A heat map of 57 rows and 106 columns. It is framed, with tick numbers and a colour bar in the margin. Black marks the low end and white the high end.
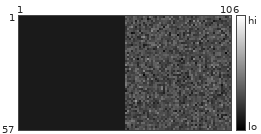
It is made of 1 by 2 panels. Panel 1,1: very low, flat. Panel 1,2: low, fine-grained.
